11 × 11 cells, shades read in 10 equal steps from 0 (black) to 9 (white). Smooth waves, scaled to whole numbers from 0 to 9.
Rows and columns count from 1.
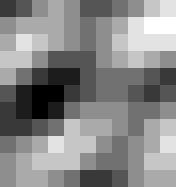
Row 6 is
3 1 0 0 2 3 4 4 3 2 3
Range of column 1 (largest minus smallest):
5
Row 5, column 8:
4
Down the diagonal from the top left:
2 6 7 3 1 3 5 5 5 7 6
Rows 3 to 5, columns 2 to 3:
8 7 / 7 5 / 4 2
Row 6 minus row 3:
-3 -7 -7 -6 -3 -1 -1 -3 -5 -6 -5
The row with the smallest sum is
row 6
